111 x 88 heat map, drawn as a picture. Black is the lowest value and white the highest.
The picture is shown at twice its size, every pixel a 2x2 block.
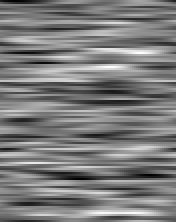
Slope: none. Mirror symmetry: none. Average level on the scale: 50%. Histogram: bell-shaped. Grain: streaks across.
